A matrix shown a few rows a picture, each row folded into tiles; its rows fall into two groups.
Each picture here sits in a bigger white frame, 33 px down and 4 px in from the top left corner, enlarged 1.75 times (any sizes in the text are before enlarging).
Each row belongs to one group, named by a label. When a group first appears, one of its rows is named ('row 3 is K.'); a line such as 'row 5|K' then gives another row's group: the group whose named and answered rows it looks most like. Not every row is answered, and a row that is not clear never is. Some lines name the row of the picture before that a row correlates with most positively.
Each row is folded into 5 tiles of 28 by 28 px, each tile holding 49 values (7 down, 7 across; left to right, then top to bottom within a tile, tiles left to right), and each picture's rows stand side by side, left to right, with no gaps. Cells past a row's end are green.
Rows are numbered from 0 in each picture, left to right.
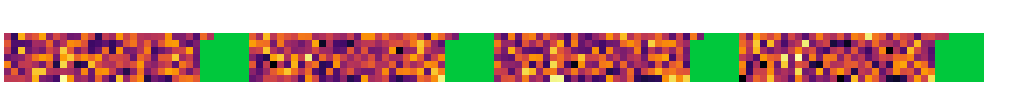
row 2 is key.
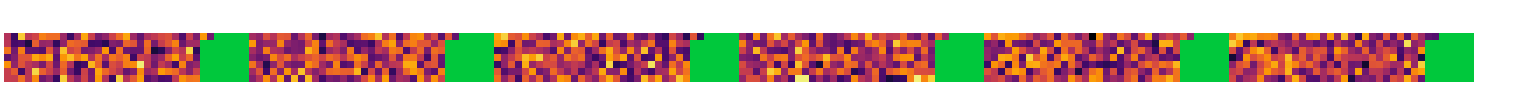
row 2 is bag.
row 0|key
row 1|key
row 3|key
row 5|bag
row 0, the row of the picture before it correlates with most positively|0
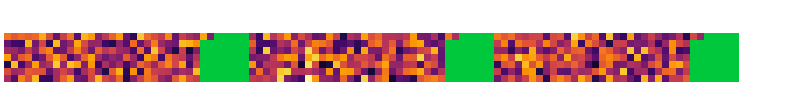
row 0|bag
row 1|key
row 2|bag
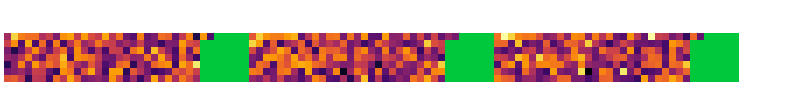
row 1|bag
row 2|bag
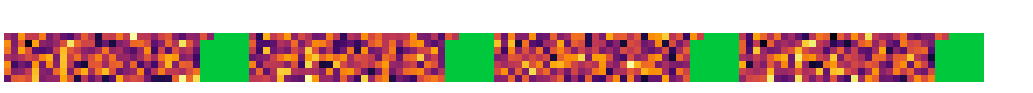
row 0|key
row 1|key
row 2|key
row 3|key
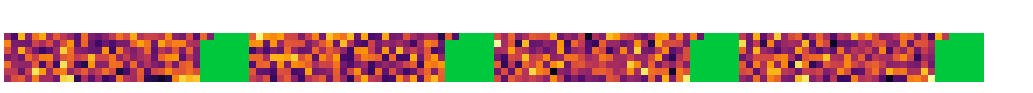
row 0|key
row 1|bag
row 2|key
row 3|key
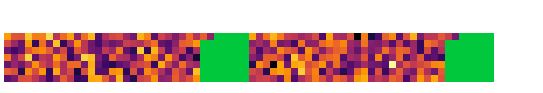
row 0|bag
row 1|bag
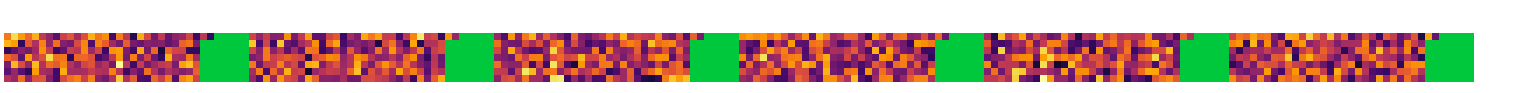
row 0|bag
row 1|key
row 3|bag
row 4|key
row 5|bag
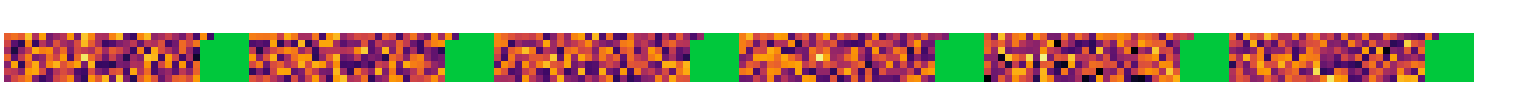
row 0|bag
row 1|bag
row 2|bag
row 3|bag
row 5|bag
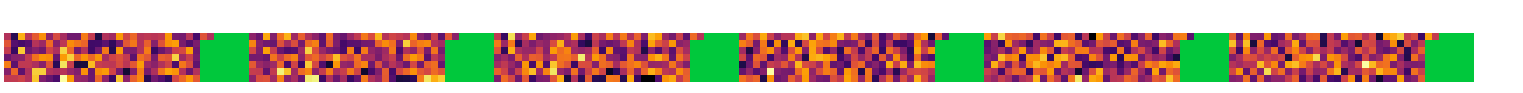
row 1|key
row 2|key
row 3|bag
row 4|bag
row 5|key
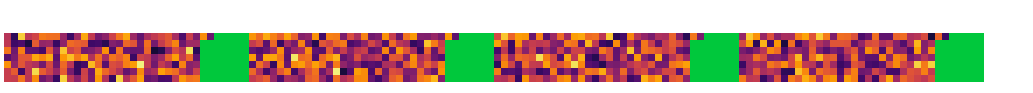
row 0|key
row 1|bag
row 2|bag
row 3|bag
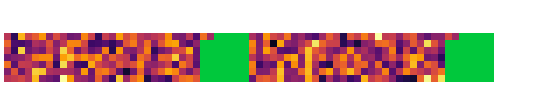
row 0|key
